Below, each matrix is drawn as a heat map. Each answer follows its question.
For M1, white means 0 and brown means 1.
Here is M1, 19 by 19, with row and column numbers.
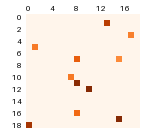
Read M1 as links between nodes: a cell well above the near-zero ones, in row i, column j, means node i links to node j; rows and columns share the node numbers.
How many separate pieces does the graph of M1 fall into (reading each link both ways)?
8
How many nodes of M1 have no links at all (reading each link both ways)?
5
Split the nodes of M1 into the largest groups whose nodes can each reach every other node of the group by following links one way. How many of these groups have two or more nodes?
0
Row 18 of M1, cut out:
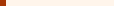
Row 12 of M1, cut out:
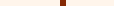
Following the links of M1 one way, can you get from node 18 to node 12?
no
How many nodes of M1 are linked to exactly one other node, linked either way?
8
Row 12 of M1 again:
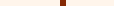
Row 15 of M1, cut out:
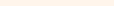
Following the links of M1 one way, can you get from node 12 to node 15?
yes
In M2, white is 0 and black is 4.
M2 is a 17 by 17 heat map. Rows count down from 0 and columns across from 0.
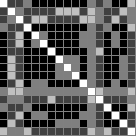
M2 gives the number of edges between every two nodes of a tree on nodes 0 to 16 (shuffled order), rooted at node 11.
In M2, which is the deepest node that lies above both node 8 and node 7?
1
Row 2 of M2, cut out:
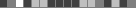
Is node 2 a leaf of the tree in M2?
no
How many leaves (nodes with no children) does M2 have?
12
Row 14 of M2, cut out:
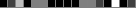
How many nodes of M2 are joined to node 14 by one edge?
1
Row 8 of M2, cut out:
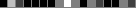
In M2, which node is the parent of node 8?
1
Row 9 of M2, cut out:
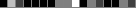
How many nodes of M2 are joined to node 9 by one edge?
1
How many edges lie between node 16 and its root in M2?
1
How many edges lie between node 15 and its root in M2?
2
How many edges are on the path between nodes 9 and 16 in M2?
3
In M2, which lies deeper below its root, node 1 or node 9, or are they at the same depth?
node 9
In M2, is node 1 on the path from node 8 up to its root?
yes
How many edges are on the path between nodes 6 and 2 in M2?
3
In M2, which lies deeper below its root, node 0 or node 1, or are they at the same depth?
node 0
